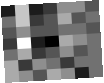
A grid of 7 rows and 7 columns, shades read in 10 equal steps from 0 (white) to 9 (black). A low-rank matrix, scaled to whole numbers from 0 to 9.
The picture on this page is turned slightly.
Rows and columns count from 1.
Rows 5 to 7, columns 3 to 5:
7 6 4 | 4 5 7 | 6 3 4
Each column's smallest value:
3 0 4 3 3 4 5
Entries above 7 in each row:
2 0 0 2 0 0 1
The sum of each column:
37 22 46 42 30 38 37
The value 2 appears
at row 1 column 2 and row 2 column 2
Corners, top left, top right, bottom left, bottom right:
8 6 3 5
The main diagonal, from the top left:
8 2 6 9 4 5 5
